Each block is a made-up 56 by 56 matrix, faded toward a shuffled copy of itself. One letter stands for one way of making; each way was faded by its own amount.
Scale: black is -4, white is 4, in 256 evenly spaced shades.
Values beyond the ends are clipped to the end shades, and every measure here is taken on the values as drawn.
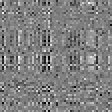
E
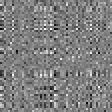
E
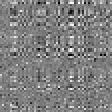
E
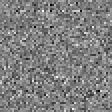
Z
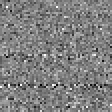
Z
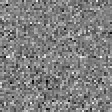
Z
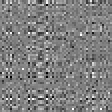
E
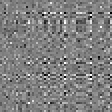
E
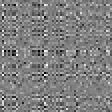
E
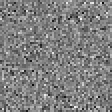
Z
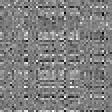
E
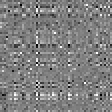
E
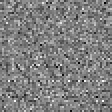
Z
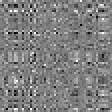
E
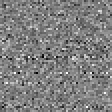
Z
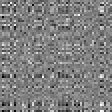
E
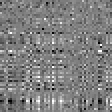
E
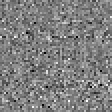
Z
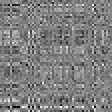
E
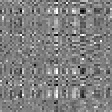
E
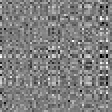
E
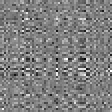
E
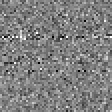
Z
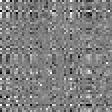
E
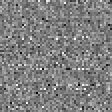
Z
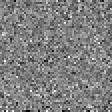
Z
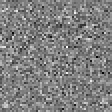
Z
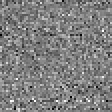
Z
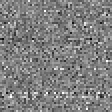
Z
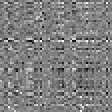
E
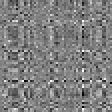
E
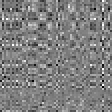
E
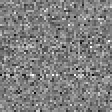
Z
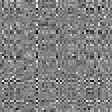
E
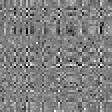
E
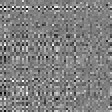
E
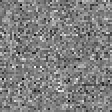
Z
